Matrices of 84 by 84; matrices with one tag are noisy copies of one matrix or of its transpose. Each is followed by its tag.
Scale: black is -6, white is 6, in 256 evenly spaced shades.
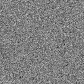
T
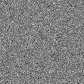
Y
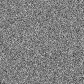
Y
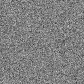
T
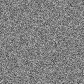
Y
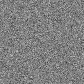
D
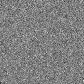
Y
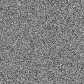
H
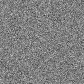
D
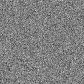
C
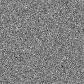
D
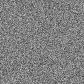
T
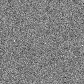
H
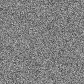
H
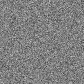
D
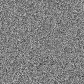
T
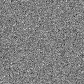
T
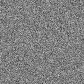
C
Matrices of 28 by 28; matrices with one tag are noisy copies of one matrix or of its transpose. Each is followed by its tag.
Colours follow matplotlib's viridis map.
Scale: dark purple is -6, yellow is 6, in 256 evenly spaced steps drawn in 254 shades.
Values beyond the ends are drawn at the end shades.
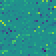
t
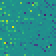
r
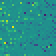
r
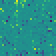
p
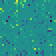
p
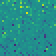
r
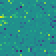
p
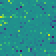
p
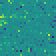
p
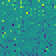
r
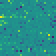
p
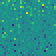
r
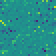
t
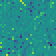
t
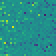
r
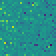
r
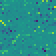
t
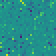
t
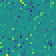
t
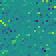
t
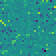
t
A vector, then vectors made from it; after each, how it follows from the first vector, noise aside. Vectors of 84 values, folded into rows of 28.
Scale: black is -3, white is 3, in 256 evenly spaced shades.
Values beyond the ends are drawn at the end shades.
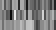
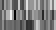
negated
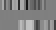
partly zeroed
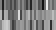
wrapped around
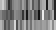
wrapped around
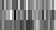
negated
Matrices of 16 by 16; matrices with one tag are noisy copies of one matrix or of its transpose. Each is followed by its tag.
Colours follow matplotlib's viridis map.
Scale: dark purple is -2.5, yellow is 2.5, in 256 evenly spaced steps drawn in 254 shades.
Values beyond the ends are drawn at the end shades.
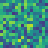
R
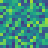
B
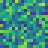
B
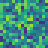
R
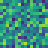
B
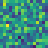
R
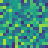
B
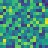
B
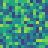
R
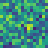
R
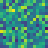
B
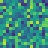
B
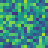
R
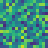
B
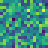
B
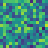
R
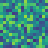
R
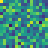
B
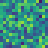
R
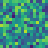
R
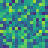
B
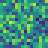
R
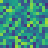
B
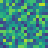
B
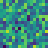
B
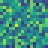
B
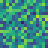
B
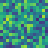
R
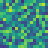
B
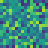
B
